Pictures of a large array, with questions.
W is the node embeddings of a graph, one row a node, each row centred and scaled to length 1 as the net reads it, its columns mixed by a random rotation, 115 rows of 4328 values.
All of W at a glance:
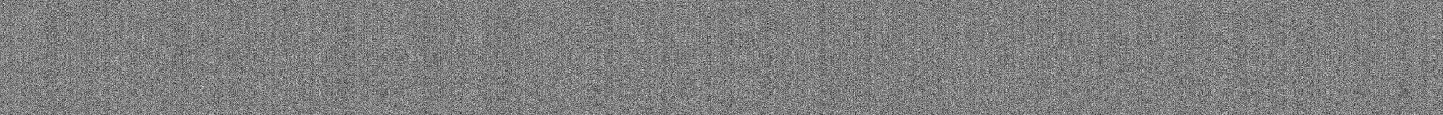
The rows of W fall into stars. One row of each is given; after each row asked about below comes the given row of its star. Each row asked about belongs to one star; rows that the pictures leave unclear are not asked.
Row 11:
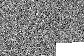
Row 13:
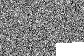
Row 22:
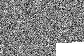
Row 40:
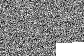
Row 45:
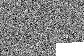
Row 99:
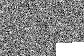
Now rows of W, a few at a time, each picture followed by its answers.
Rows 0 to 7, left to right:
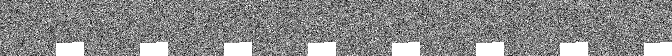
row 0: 40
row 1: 13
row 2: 11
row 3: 45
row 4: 40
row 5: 22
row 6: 22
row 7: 40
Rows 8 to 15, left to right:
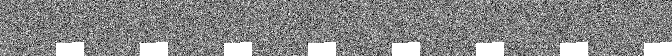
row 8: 11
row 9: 40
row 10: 99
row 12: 40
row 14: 11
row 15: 40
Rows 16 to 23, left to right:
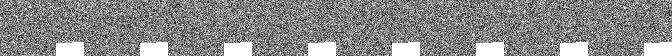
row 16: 99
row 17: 99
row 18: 40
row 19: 13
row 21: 11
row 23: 11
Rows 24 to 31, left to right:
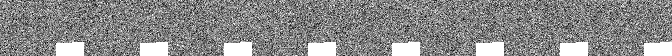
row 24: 99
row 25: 40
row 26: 22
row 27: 11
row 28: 22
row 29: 13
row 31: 22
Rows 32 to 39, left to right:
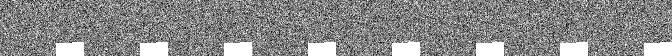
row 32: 40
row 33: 40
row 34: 11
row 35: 40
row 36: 99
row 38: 11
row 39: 45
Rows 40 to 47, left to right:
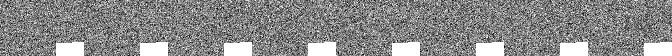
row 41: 40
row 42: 99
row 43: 22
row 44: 40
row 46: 11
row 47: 11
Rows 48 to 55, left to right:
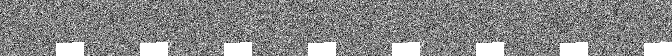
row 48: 40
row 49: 22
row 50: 45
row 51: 11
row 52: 45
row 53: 22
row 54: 11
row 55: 22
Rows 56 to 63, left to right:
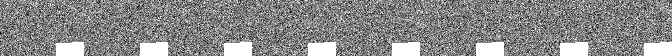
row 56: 22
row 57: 22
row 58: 13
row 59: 45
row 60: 45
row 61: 99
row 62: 11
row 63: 22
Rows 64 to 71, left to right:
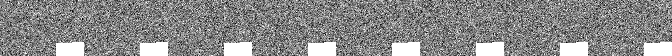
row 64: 99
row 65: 45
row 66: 11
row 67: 40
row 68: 99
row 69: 40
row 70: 40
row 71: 22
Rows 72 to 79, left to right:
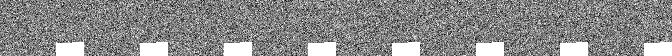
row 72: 40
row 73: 13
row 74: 45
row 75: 45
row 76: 11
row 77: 11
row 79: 13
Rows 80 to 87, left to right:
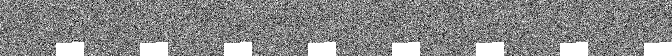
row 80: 22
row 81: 45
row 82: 22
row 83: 99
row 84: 11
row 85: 45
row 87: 11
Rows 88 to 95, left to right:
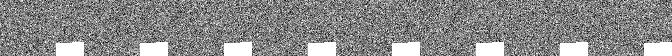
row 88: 13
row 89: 45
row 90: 40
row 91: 45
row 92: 22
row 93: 45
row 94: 22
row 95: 13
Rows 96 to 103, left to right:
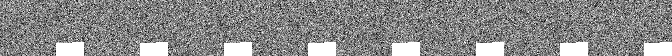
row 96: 99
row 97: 45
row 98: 11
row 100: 99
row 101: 40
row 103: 40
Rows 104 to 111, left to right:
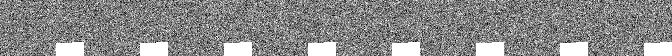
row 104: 45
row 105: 40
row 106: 13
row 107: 11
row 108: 45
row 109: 11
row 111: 99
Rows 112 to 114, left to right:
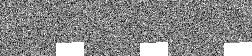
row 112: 11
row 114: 22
